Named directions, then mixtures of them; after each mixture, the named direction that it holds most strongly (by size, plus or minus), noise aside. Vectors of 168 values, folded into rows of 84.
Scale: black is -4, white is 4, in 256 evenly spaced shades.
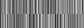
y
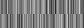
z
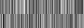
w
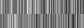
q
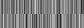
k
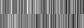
q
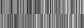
q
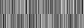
w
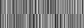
y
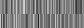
y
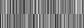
y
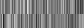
w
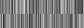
w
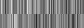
q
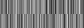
z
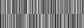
y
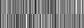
y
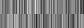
q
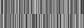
k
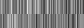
q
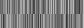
z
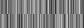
z
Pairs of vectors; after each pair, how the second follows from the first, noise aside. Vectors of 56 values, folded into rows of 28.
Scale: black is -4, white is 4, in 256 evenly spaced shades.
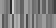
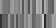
reversed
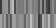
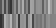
wrapped around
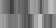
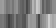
wrapped around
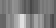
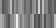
shuffled
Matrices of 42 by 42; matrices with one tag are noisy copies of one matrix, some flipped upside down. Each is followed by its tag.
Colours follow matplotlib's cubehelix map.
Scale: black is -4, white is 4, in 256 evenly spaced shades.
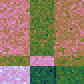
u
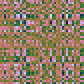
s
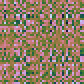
s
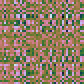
s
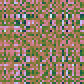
s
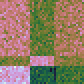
u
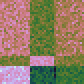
u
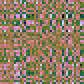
s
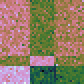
u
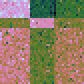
u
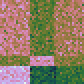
u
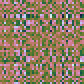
s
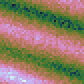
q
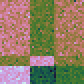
u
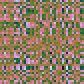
s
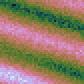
q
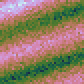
q
